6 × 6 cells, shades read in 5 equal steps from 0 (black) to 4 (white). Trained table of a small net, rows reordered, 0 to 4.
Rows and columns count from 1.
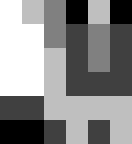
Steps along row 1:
down down down up down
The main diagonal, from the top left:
4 4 3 1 3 3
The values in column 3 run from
1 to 3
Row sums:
12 14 15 14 14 8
